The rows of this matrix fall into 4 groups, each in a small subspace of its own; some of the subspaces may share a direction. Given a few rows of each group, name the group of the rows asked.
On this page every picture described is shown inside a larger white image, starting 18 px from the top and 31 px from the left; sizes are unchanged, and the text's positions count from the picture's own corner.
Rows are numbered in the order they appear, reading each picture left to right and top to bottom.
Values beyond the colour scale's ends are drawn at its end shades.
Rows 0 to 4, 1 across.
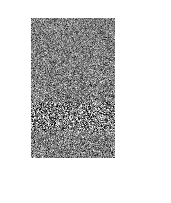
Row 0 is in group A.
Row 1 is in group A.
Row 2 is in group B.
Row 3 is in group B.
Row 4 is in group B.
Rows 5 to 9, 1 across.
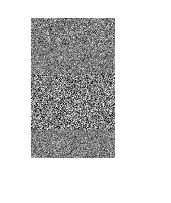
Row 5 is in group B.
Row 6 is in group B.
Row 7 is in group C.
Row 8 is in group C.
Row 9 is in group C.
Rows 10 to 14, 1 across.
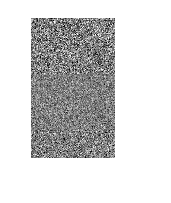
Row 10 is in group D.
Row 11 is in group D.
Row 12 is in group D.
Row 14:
D
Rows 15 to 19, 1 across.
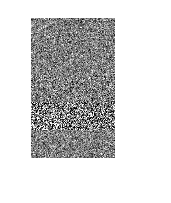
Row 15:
B
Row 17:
D
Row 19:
A
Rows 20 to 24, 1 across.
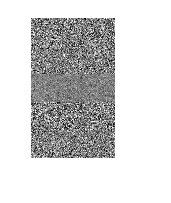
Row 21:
D
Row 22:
B
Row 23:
B
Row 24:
C
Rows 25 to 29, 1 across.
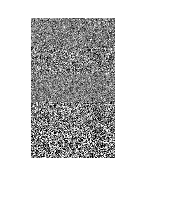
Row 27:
D
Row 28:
D
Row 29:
B
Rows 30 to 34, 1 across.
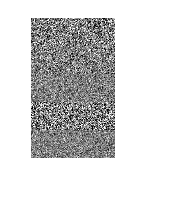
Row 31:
D
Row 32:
B
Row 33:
D
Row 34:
D
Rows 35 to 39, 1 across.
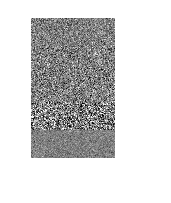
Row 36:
D
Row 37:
D
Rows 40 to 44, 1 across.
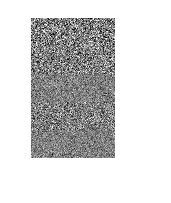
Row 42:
A
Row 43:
C
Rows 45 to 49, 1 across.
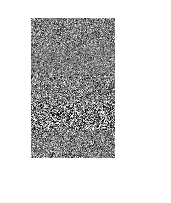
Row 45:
C
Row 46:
C
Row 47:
D
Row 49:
C
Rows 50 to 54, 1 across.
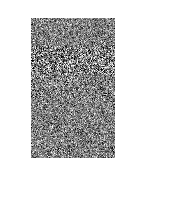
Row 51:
B
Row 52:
A
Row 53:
C
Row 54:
B
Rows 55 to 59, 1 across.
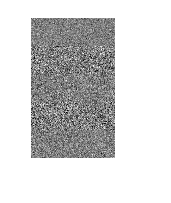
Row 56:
B
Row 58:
A
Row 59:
A
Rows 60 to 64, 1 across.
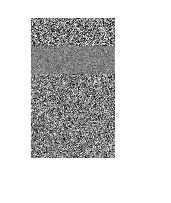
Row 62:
D
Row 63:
B
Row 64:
D
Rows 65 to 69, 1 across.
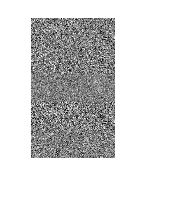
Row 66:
B
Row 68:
A
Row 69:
B
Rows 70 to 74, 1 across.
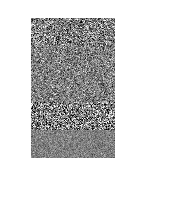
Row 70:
B
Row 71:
C
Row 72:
C
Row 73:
D
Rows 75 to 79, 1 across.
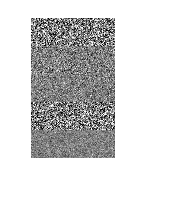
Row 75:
A
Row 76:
C
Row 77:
D
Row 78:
B
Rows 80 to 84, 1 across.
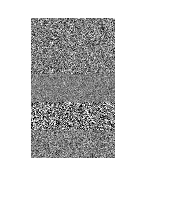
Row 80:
C
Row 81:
C
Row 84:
B
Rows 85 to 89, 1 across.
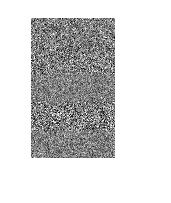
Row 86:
B
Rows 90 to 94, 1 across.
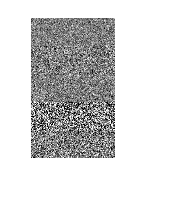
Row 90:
D
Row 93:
B
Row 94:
B
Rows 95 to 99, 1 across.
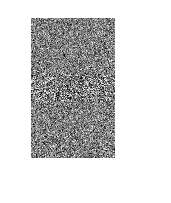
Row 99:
A
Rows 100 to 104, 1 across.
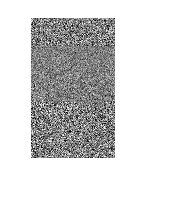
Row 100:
D
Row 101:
C
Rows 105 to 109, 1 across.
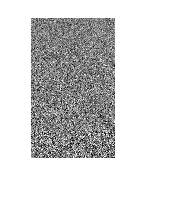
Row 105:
D
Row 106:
A
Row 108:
A
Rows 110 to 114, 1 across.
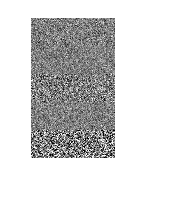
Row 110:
B
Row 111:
A
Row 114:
C
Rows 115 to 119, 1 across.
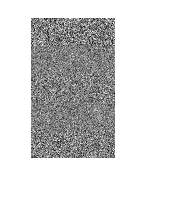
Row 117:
A
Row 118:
D
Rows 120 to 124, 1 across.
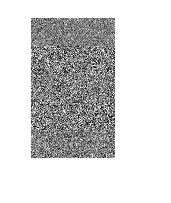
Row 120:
B
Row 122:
C
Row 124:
B
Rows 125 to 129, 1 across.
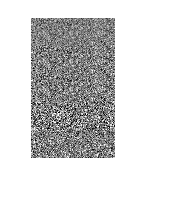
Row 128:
C
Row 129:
B
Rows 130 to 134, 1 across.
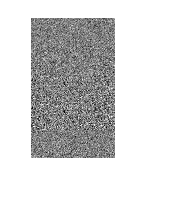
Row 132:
D
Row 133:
D
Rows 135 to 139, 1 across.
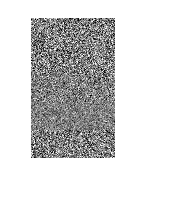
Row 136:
D
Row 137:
D
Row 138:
A
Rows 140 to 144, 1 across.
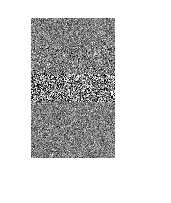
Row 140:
A
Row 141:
D
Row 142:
B
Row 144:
C
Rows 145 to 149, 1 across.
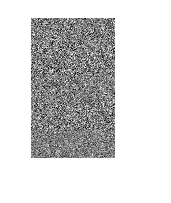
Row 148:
C
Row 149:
B
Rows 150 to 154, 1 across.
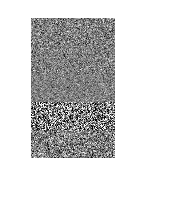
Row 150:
C
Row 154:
B
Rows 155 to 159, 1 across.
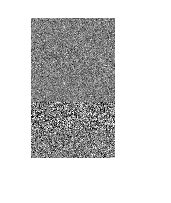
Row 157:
D
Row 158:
B
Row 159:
D
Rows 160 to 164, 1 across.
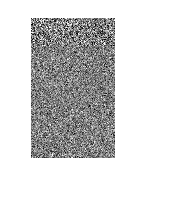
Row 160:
A
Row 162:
A
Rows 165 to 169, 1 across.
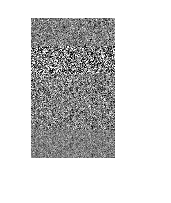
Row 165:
D
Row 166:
C
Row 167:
A
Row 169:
D
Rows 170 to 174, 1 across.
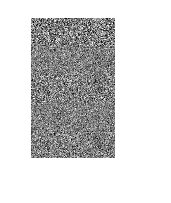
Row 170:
B
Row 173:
C
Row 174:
D
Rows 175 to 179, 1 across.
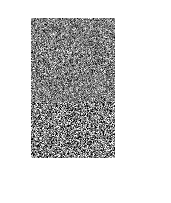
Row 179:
C
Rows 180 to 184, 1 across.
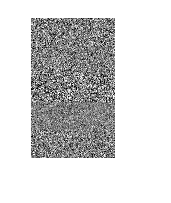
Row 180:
A
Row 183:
B
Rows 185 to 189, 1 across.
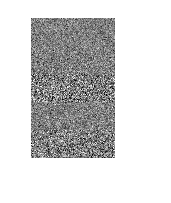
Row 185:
A
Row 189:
B
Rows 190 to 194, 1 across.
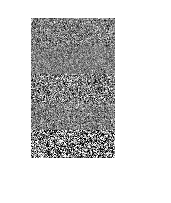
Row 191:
A
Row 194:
B
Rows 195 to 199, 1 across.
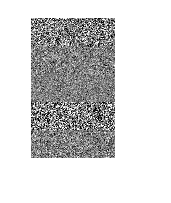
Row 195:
B
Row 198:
D
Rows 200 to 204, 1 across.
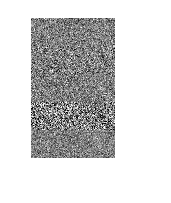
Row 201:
C
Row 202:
A
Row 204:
D
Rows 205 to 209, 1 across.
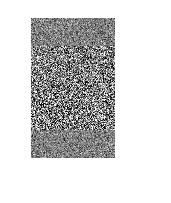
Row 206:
B
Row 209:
D
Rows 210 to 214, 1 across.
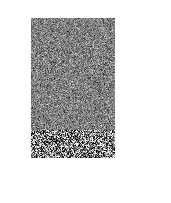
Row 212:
D
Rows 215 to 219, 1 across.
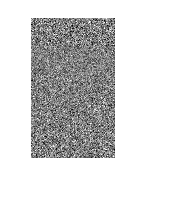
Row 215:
D
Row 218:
D
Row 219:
A
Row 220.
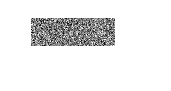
